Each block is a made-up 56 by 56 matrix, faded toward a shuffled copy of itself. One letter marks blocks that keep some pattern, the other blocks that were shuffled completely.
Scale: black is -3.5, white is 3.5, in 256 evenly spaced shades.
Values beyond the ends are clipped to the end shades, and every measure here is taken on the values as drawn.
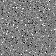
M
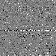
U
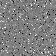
M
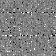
U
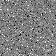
M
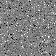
M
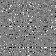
U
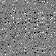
U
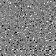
U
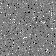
M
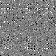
U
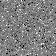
M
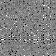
U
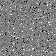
M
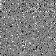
U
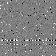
U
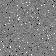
M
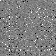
U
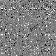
U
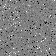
M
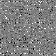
U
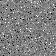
M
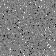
M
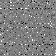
U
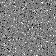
M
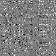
U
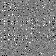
U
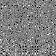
U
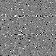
U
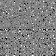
U
